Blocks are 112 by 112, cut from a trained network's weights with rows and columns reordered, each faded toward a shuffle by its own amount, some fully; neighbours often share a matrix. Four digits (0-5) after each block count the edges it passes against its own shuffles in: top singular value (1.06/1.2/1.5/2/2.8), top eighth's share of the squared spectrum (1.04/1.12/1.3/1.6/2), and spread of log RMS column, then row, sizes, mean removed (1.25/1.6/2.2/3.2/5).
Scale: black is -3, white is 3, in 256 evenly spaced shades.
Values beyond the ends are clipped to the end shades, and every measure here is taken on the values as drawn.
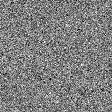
0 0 0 0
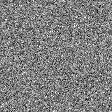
0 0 0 0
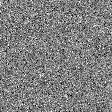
1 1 0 0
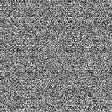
4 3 1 2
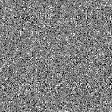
3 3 2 2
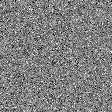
0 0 0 0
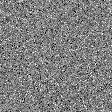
0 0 0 0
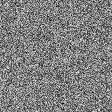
1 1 0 0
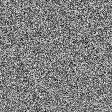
0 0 0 0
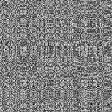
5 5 1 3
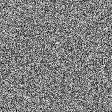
2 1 0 0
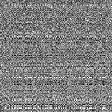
5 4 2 3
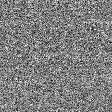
2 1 0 0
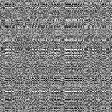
5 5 2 4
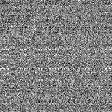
4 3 1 2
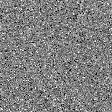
2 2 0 1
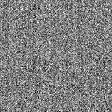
3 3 1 1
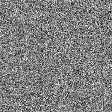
1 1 0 0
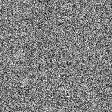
3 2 0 0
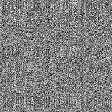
4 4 2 2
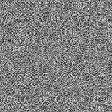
4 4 1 2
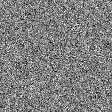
1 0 0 0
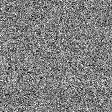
2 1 0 0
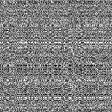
5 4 2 3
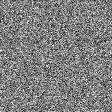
2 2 0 0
